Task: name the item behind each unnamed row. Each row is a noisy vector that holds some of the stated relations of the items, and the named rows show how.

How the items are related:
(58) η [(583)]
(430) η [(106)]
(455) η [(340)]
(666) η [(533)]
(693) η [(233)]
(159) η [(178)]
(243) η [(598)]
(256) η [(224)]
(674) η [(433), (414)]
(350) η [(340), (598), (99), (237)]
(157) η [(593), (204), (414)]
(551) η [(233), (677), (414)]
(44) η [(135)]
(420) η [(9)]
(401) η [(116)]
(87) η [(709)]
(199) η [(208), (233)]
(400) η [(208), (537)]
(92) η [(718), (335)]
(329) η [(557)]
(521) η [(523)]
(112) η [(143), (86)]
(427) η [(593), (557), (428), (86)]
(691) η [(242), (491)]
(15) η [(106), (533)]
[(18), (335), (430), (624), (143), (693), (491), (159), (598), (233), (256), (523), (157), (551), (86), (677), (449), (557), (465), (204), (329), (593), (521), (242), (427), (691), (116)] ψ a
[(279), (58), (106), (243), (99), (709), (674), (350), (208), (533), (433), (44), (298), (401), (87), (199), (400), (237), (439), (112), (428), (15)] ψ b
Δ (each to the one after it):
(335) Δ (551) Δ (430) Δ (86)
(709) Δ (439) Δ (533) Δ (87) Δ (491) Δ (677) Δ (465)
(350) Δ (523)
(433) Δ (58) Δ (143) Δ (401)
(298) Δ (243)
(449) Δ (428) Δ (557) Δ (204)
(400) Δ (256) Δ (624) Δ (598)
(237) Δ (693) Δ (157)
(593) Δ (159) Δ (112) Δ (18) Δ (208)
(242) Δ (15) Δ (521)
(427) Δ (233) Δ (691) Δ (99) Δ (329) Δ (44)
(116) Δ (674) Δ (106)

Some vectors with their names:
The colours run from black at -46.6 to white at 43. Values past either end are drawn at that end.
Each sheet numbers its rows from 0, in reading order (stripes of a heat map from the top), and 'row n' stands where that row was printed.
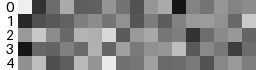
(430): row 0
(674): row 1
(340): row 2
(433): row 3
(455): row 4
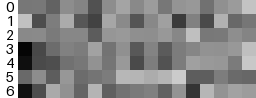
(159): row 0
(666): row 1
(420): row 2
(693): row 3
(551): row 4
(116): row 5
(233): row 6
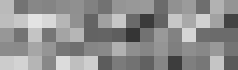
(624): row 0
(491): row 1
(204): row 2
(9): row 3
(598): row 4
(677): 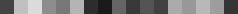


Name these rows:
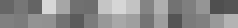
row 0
(242)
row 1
(523)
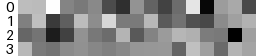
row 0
(465)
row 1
(243)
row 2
(427)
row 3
(521)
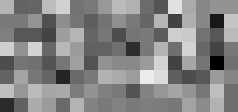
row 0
(691)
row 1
(428)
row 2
(157)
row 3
(86)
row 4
(593)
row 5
(335)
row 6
(18)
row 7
(537)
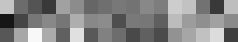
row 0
(112)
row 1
(199)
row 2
(208)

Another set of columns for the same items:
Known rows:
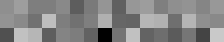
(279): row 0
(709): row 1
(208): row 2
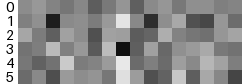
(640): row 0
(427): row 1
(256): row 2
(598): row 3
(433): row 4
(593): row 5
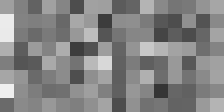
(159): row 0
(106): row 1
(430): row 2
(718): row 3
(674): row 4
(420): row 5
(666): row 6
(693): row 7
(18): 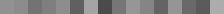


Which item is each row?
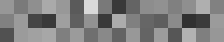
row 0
(243)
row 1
(329)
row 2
(233)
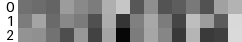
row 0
(551)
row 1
(491)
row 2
(44)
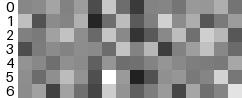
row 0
(455)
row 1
(92)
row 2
(237)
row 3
(414)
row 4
(624)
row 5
(350)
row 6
(691)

